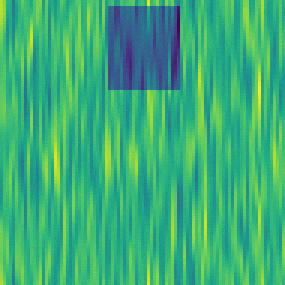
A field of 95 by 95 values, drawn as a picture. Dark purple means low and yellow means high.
The values are skewed, with a long tail toward low values. In the top middle lies a patch that is lower than the rest. The top middle is the ninth with the lowest average. Streaks run downward.
